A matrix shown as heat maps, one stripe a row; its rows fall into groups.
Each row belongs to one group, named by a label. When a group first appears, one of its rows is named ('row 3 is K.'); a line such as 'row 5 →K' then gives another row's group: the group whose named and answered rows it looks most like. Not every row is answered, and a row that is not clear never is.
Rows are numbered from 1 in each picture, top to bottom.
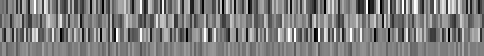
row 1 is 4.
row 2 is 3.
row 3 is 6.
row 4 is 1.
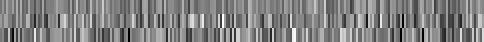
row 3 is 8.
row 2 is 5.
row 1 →5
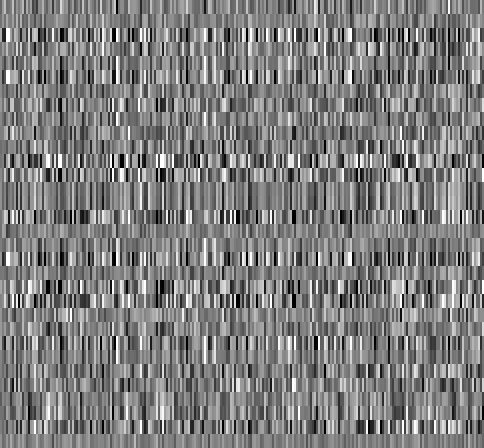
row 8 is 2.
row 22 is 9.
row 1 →1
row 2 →5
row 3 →6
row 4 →5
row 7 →4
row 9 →6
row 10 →9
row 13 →2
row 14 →4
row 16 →9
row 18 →6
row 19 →6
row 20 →4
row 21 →2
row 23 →8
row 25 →6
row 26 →6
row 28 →8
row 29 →3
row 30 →3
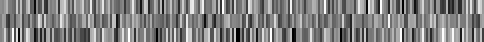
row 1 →5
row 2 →1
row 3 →9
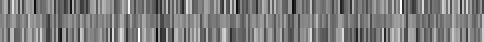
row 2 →2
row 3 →2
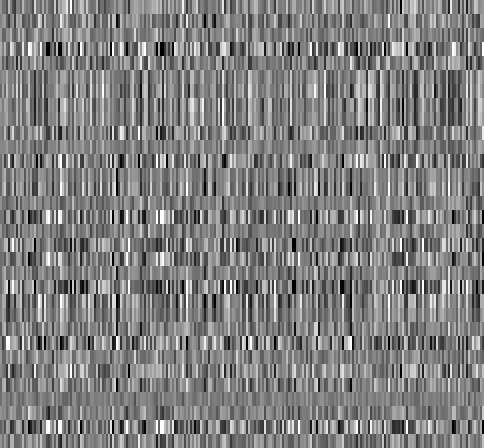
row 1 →8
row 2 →1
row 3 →8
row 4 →2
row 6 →5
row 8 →5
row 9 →5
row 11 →5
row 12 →3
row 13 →1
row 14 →1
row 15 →4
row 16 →3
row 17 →4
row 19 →3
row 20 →1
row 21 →9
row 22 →1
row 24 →1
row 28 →1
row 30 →2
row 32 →2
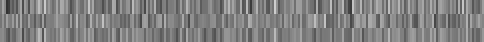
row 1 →1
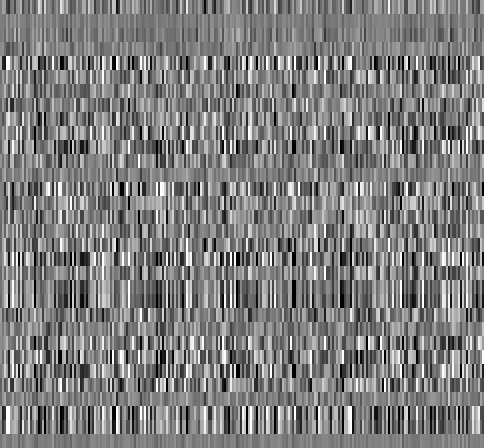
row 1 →1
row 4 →1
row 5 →6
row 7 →9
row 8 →8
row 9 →6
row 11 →9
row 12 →2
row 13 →1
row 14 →3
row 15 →8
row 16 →3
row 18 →1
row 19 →9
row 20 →5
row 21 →9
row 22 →9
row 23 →4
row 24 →2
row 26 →2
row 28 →3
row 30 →6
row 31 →6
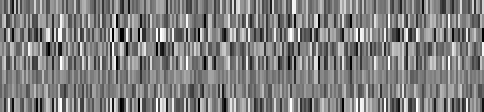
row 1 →8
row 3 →3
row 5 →1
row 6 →1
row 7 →4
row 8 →3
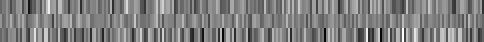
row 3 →4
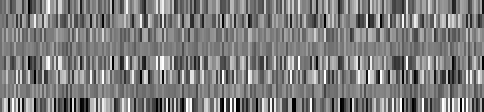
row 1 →3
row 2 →4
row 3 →5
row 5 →3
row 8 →9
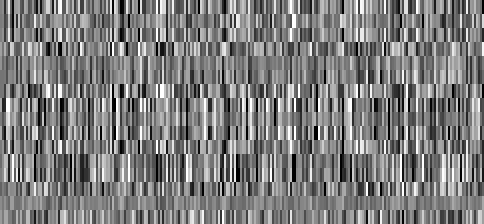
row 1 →3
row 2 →8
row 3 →3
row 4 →2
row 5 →4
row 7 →3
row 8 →6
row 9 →6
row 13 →9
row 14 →4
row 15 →2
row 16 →5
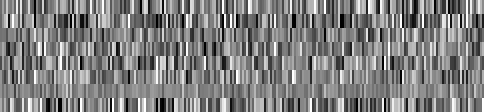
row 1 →5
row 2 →9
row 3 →4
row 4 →1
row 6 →8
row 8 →2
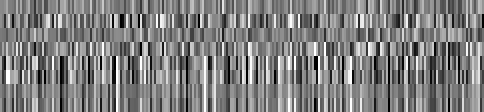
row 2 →3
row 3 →4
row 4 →5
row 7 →6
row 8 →6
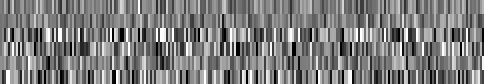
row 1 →2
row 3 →3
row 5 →2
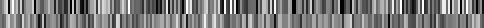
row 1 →9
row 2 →6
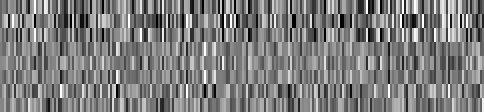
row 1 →4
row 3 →4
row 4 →6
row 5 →5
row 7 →1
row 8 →2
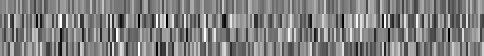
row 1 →5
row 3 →6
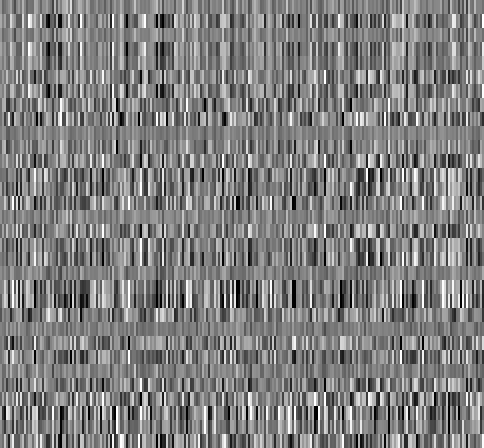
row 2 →2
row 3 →8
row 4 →2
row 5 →2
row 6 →5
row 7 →2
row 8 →1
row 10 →1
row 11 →1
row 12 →5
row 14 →4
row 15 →9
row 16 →8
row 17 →5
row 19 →4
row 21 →9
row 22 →9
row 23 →3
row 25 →8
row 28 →4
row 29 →5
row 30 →6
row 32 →2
